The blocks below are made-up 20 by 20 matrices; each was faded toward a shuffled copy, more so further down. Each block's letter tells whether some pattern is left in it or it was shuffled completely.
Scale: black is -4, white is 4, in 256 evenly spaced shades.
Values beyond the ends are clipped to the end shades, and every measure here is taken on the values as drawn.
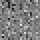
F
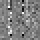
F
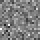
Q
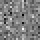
F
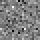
Q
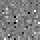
Q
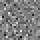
Q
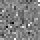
Q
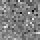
Q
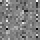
F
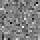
Q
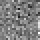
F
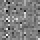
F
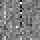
F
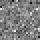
Q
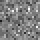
Q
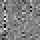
F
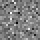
Q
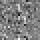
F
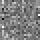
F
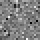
Q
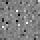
Q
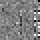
F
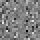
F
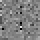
F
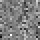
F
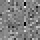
F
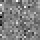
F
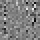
F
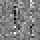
F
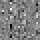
F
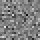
Q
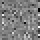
F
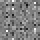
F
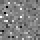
Q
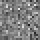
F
